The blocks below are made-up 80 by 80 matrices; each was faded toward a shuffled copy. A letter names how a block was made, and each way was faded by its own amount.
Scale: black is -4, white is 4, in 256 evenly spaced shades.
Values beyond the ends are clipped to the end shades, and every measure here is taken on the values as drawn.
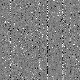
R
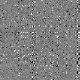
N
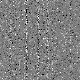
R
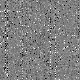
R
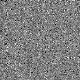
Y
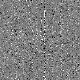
R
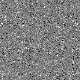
Y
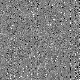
R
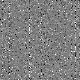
R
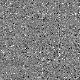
Y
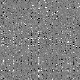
N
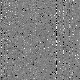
R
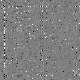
N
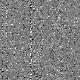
R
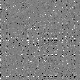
N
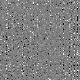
N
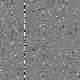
R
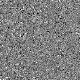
Y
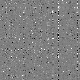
N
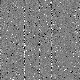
R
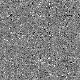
Y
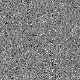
Y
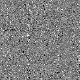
Y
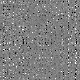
N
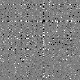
N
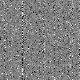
R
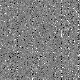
R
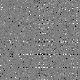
N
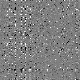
N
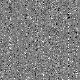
R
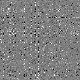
N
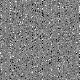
R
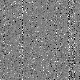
R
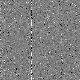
R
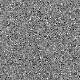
Y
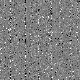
R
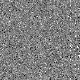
Y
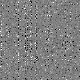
N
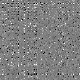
N
